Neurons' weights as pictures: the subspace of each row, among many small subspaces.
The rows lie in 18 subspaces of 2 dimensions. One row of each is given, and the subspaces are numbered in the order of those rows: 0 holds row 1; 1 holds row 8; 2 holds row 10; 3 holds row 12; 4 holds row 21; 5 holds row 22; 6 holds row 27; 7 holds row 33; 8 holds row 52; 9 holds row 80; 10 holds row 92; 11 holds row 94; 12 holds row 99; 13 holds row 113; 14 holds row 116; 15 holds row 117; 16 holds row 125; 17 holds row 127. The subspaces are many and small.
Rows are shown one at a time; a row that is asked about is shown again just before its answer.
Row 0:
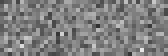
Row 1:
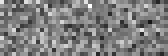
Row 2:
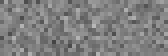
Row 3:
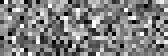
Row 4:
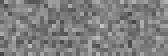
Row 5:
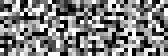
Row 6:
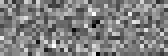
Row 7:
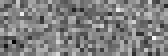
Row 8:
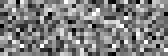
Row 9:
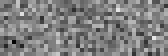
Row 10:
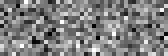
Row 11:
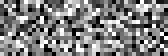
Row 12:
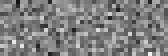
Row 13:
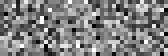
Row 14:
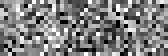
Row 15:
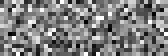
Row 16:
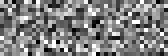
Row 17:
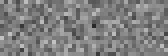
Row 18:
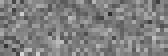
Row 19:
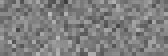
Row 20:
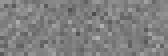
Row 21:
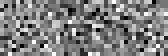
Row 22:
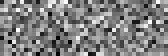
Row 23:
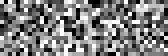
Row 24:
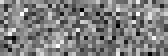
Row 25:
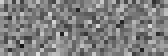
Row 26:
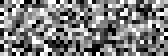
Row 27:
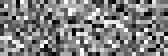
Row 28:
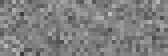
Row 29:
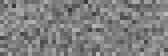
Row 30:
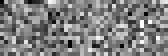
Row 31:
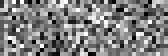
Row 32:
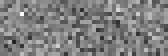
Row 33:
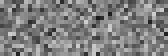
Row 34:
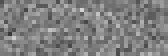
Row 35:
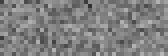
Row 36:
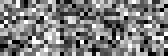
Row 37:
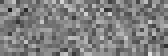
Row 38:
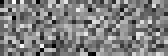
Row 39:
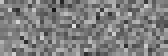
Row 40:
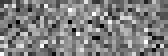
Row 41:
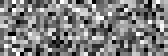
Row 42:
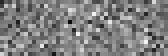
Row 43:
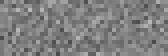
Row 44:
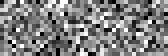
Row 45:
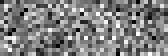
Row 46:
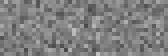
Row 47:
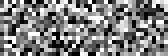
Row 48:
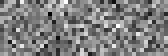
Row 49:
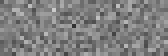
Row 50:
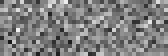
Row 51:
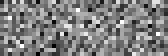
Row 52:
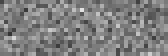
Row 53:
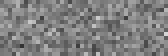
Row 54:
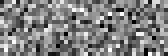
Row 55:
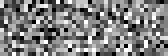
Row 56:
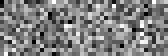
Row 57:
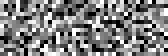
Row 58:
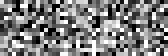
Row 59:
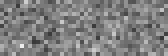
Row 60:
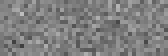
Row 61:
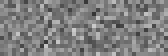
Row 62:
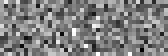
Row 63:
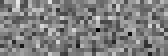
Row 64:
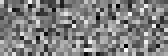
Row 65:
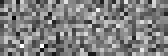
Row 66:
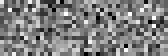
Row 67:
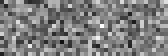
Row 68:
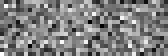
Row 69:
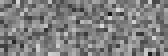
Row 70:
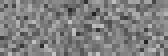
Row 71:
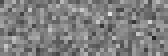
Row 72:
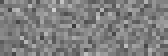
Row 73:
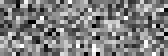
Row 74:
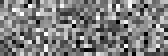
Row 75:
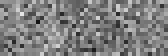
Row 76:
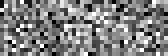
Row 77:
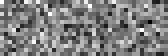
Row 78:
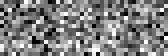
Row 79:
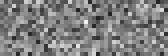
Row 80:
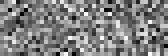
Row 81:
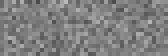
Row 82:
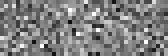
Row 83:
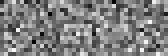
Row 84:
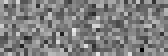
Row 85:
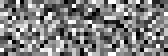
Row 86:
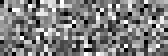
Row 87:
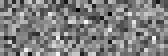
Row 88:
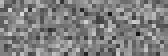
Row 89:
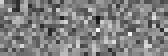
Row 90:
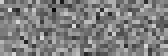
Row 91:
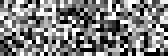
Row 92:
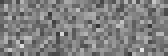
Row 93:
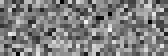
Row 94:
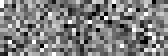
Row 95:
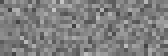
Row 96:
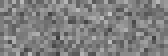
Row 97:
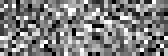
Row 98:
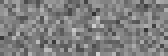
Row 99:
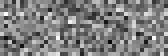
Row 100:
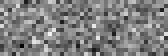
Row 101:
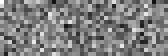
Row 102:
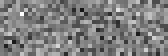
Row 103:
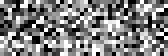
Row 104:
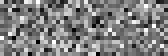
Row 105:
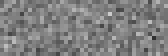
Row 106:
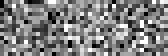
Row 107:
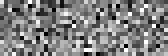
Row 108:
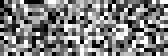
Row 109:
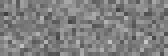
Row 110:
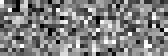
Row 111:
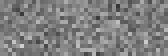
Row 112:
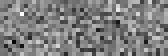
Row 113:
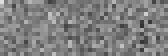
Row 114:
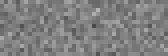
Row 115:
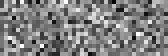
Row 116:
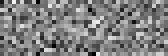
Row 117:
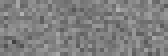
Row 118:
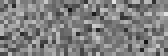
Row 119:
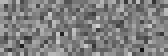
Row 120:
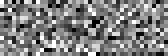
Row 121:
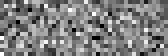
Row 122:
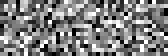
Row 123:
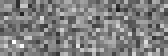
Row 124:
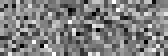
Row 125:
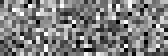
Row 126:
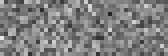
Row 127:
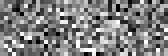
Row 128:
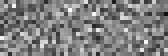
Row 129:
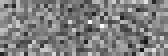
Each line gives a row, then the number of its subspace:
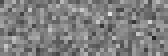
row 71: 15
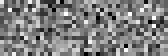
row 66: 16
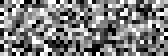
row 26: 2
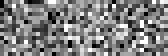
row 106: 13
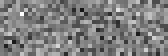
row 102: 17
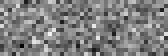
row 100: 2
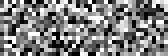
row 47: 12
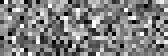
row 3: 1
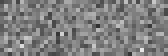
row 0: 10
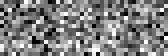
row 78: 2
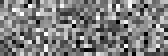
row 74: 16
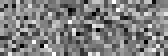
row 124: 4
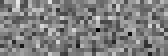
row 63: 3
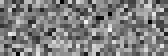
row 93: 7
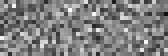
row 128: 0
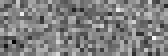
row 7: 15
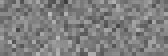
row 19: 5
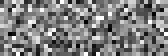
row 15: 7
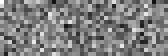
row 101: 11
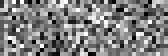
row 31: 6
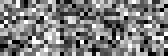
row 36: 2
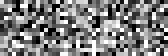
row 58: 15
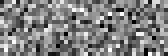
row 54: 3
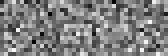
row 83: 0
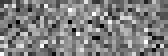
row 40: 11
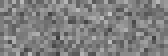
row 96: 12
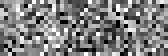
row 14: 8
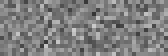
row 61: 5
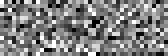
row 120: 14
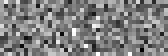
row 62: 10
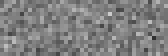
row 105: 15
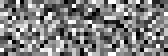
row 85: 1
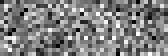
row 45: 8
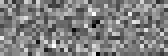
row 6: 14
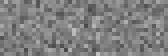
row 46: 10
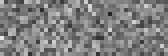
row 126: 4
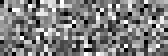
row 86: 16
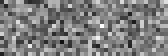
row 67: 13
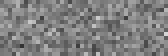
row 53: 7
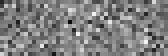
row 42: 11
